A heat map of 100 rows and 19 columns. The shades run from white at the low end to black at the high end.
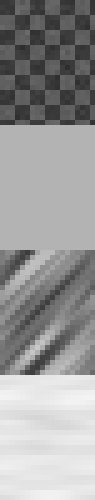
It is made of 4 by 1 panels. Panel 1,1: high, checkered. Panel 2,1: low, flat. Panel 3,1: middling, slanting up to the right, strong in contrast. Panel 4,1: very low, streaked across, faint in contrast.
